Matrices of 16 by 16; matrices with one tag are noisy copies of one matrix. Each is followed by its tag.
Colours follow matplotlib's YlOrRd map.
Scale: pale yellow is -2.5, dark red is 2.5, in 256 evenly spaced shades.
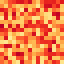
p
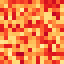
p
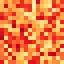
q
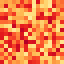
q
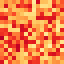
q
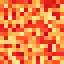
p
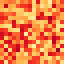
q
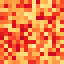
q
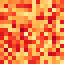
q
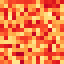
p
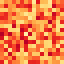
q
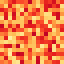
p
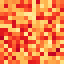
q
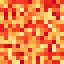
p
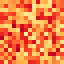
q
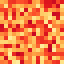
p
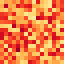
q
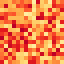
q
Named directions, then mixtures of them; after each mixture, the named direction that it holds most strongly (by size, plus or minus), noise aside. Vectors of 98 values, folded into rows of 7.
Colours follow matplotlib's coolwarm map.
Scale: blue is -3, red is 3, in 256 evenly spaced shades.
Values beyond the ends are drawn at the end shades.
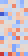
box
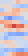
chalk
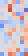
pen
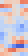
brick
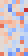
pen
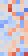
pen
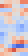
brick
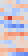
chalk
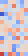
box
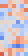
brick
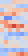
chalk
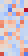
pen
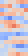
chalk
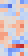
brick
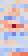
chalk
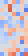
pen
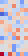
box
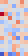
box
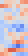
brick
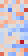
pen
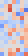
pen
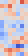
brick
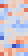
brick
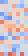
box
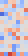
box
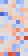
box
